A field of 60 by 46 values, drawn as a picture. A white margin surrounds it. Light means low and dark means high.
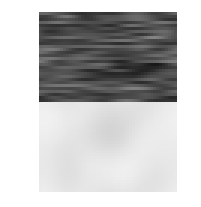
It is made of 2 by 1 panels. Panel 1,1: high, streaked across. Panel 2,1: very low, smooth, faint in contrast.
